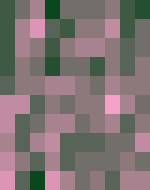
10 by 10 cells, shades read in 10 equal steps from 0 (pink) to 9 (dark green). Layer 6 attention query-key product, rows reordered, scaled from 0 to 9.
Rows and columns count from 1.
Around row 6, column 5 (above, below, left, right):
3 3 4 4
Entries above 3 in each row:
9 7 7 10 7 6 6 6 8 5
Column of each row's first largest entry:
4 1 1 4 1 3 2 2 3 3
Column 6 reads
5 4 3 5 4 4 5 6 5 5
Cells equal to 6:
15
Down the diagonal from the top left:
7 3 4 8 3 4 4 5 4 3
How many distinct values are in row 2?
7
